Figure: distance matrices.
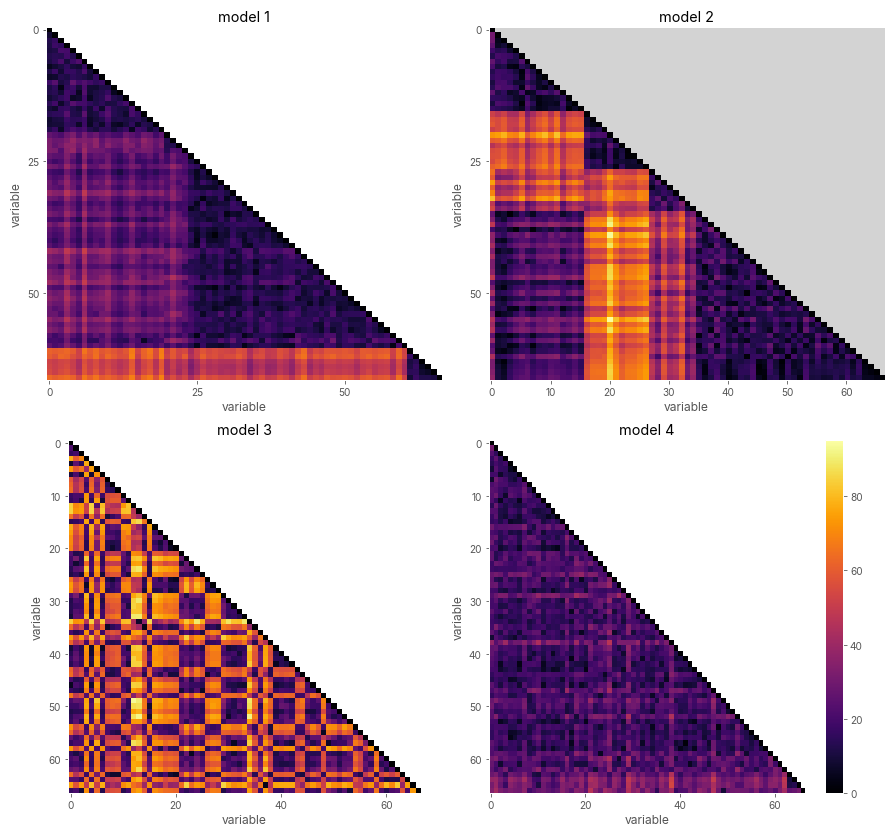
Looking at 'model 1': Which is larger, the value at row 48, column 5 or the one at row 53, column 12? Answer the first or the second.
the first
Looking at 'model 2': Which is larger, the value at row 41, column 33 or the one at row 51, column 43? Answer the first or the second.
the first
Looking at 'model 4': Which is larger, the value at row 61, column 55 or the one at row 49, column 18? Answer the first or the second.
the second
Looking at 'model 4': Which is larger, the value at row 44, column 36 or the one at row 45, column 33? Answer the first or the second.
the first
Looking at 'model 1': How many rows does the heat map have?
67
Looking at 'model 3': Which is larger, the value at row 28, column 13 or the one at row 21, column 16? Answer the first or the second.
the second
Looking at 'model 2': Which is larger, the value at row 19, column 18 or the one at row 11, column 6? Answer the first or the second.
the second
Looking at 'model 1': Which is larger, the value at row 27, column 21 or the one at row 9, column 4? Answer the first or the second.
the first
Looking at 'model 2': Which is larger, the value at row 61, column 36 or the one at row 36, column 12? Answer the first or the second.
the second
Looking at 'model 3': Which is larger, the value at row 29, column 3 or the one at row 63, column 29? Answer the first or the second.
the first
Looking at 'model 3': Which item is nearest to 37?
65
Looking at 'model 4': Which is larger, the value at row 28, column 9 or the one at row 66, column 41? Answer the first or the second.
the second
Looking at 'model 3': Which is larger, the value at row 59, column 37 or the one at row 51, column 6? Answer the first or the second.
the first
